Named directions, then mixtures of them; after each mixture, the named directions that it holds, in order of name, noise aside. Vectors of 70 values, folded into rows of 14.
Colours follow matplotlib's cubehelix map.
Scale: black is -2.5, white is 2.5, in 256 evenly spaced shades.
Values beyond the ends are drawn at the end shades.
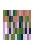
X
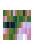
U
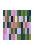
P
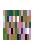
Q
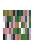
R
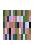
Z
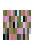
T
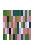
R, Z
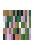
R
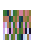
X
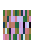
Z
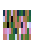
P, R, U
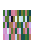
P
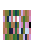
Q, Z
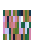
P, R, Z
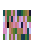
P, R
